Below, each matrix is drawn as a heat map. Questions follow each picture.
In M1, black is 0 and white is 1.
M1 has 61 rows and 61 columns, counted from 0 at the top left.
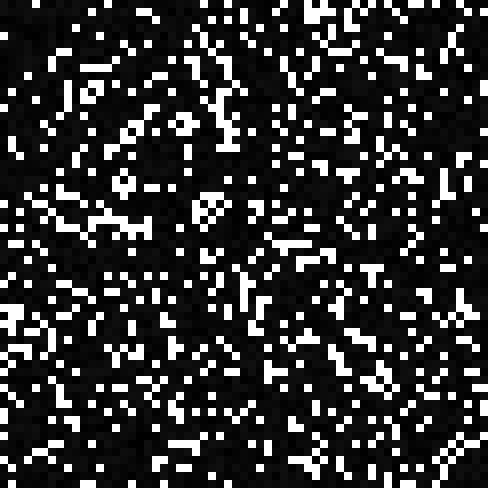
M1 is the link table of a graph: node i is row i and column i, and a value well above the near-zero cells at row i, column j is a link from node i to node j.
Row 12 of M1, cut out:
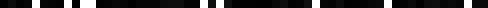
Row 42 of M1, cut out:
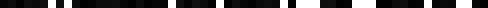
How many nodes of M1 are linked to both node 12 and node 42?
4
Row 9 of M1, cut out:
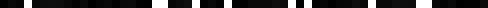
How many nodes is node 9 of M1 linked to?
10
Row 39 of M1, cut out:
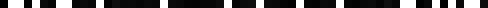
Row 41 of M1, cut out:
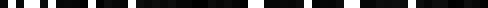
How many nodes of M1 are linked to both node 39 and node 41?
4
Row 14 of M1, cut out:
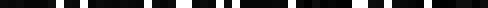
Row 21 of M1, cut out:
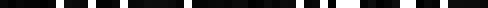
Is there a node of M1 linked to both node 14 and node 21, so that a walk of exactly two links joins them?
yes
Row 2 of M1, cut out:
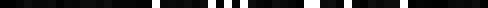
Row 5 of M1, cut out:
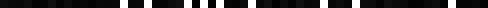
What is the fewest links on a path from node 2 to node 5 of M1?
3
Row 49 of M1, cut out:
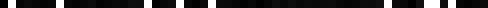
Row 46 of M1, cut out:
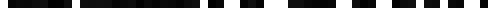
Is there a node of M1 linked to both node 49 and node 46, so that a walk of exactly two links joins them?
yes
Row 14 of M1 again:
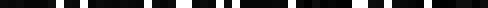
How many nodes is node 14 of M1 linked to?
12
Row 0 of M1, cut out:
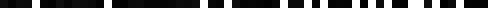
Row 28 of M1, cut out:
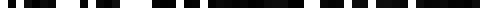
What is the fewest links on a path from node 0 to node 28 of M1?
1
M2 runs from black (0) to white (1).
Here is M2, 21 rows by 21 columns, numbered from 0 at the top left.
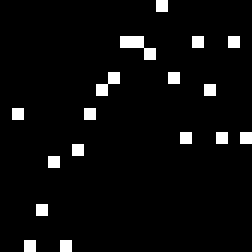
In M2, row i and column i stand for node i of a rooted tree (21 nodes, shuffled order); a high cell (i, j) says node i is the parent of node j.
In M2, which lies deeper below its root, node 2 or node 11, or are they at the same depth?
node 2
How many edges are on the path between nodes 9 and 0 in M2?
5
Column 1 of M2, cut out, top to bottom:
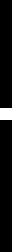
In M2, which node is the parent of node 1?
9
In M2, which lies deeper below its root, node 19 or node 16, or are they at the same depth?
the same depth
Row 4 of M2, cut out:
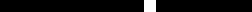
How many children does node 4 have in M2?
1
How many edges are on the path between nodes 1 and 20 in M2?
6
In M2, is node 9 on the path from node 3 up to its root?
yes
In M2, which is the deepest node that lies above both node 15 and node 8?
7
